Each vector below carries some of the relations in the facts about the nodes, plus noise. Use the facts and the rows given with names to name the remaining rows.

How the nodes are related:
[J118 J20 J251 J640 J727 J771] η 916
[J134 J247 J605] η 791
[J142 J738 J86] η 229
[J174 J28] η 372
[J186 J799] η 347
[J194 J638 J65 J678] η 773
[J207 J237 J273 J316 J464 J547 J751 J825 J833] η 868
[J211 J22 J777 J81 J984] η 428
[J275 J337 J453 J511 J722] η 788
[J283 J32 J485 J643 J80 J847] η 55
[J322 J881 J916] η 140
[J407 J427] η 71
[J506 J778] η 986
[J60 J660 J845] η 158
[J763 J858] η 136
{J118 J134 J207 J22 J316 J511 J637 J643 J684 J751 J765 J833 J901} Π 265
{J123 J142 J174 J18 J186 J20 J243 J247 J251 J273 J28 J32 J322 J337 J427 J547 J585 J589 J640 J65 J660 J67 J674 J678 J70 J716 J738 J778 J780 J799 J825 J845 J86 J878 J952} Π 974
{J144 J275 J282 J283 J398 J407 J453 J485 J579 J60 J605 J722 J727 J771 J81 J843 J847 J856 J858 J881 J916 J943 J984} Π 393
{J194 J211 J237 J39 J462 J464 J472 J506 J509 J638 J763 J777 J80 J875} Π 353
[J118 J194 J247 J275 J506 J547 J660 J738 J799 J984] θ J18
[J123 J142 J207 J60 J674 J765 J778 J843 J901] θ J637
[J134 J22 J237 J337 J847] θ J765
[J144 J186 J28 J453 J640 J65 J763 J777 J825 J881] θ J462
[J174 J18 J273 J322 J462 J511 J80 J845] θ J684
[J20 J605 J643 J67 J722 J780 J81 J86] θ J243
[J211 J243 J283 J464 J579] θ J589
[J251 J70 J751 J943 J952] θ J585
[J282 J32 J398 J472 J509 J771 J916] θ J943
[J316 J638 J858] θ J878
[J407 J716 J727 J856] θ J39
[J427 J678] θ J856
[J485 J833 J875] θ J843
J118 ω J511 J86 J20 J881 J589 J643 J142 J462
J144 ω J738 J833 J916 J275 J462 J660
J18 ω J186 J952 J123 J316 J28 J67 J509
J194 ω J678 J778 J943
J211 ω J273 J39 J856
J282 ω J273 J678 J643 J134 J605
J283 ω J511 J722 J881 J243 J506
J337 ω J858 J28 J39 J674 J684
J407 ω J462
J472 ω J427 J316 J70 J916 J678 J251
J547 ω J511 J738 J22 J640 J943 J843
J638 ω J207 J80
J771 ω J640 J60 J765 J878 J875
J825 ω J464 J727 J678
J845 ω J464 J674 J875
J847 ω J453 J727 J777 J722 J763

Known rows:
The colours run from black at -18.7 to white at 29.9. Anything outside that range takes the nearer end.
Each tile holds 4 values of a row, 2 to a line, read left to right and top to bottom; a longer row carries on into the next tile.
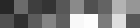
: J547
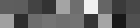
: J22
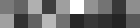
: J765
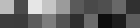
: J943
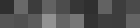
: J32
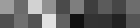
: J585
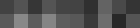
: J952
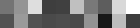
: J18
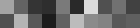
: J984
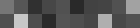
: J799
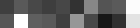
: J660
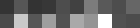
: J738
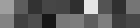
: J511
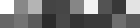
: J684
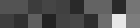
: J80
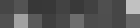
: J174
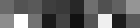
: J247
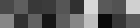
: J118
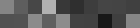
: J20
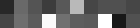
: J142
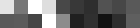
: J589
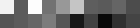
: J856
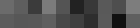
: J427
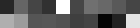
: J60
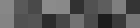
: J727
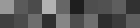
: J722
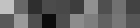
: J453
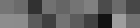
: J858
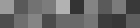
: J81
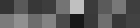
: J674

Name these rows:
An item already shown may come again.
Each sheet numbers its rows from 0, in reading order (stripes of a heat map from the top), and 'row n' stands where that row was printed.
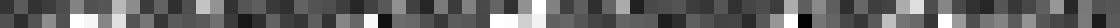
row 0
J547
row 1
J485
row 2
J283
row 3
J825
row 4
J398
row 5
J144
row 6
J237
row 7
J123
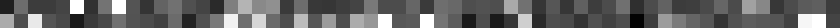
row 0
J337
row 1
J194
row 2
J738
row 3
J134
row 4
J509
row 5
J464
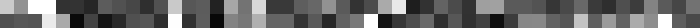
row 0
J243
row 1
J211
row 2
J282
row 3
J875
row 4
J738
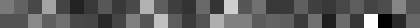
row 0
J20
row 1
J984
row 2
J407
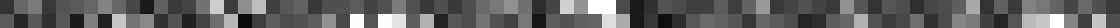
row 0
J638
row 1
J847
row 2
J273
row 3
J901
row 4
J243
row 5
J398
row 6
J640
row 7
J916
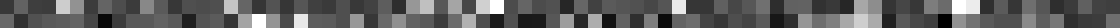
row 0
J485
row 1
J763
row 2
J65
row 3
J843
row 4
J771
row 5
J509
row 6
J845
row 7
J32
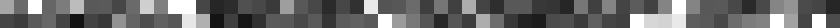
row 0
J39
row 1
J243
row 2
J777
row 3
J643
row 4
J825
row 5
J881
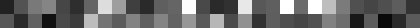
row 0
J472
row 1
J678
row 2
J579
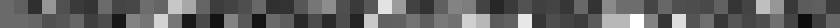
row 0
J251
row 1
J605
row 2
J472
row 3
J86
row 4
J916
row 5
J485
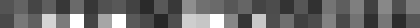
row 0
J322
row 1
J916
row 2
J778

